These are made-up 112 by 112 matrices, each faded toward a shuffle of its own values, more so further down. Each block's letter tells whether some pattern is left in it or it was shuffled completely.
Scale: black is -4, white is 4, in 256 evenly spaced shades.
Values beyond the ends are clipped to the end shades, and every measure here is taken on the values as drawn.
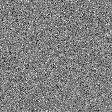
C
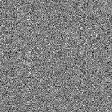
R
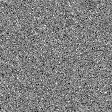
C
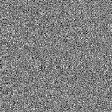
R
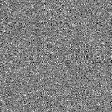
R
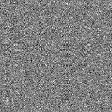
R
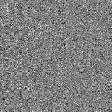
R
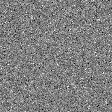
C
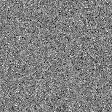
C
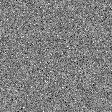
C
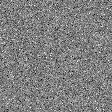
C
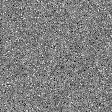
C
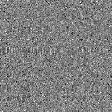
R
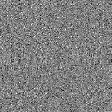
R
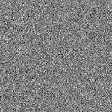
R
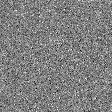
C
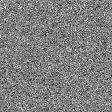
C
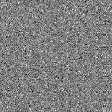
R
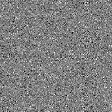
R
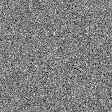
C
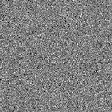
R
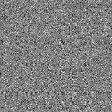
R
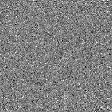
R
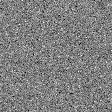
C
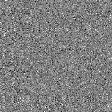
R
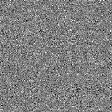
R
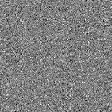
R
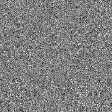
R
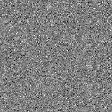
R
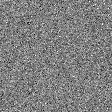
C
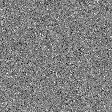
C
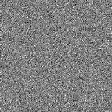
R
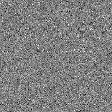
R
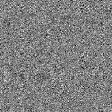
R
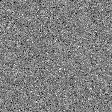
C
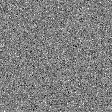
C
